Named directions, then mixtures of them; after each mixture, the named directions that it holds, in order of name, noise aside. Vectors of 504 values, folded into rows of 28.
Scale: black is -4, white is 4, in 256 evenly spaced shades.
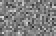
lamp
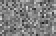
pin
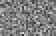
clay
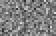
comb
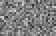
lamp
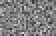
clay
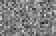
pin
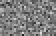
clay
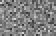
clay, lamp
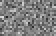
lamp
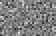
lamp, pin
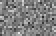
lamp, pin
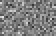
lamp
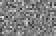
lamp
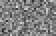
comb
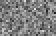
comb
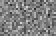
comb, lamp
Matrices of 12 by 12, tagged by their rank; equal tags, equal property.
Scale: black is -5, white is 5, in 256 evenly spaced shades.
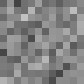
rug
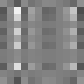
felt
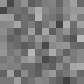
rug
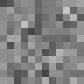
rug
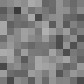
rug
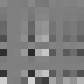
felt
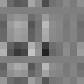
felt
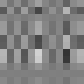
felt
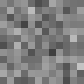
rug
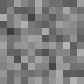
rug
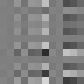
felt
